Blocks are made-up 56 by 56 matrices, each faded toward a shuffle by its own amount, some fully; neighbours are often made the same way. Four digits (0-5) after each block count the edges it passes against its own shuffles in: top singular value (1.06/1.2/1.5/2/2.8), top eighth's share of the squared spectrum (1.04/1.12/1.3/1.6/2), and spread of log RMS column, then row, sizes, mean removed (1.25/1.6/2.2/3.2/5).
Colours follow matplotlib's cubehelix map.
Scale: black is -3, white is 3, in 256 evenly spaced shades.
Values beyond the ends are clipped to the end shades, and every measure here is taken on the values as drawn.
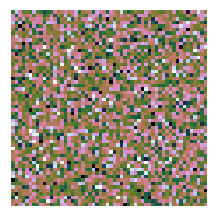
0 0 0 0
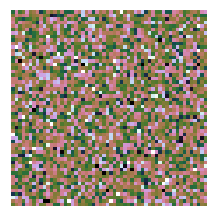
0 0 0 0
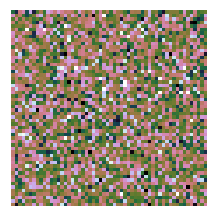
0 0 0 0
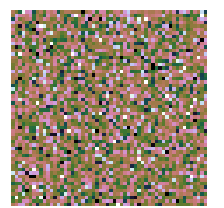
0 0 0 0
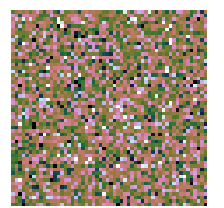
1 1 0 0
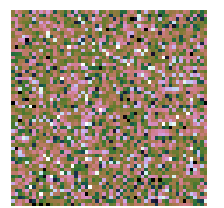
2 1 0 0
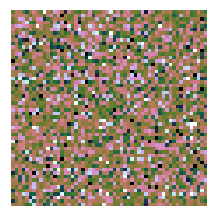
2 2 0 0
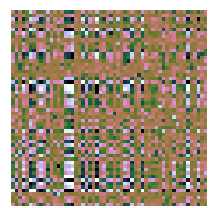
5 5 4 4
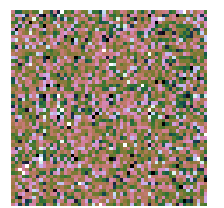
3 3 1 1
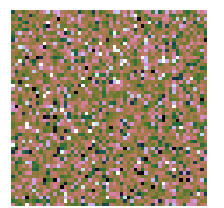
1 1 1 0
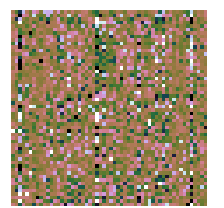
4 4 3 1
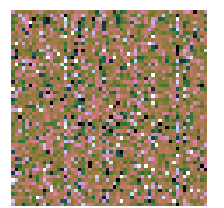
3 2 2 0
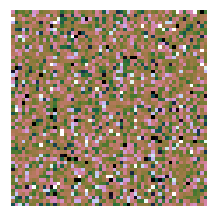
2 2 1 0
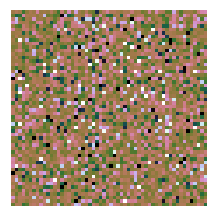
1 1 0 0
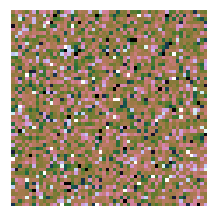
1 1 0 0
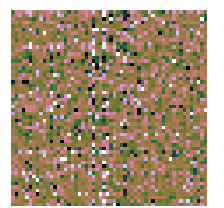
3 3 2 0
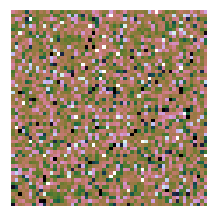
0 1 0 0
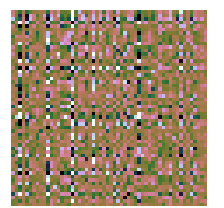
5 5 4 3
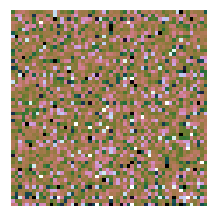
3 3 1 1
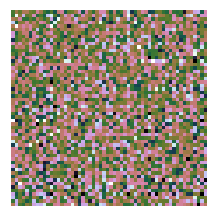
3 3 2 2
